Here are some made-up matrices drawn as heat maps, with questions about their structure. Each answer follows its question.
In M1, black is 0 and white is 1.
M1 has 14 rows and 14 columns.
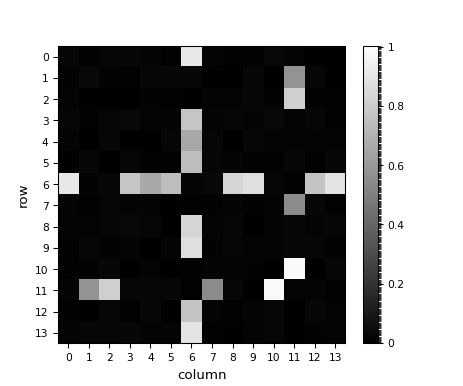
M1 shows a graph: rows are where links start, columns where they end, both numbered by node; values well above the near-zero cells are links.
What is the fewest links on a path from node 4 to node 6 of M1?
1
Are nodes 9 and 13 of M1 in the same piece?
yes
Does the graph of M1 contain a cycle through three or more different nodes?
no
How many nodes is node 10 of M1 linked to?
1
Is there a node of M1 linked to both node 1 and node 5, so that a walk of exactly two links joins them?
no
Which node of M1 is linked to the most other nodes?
node 6
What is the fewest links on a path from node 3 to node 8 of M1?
2
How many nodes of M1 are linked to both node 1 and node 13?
0
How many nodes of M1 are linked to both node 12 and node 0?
1
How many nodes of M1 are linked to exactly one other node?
12
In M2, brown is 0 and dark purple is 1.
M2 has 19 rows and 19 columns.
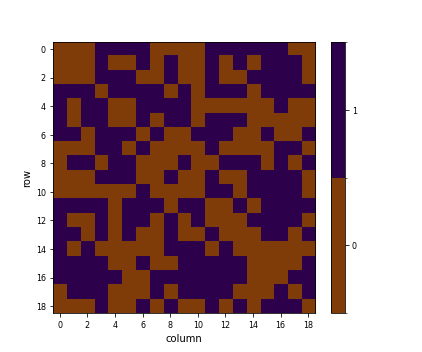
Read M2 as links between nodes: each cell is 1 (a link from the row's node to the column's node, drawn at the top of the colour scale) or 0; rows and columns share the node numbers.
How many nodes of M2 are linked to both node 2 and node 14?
1
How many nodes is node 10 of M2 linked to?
7
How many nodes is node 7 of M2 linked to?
6
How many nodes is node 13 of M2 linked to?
9
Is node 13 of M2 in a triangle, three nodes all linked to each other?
yes
